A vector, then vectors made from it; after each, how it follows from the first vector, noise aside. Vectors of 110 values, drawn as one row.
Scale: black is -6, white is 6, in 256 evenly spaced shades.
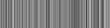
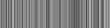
copied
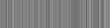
shrunk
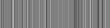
partly zeroed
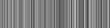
wrapped around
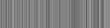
shrunk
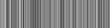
reversed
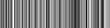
scaled up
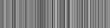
wrapped around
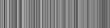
wrapped around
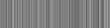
shrunk
